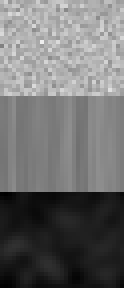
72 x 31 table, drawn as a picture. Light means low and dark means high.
The table splits into 3 rows of 1 panel. Panel 1,1: low, fine-grained. Panel 2,1: middling, streaked downward, faint in contrast. Panel 3,1: very high, blotchy, faint in contrast.
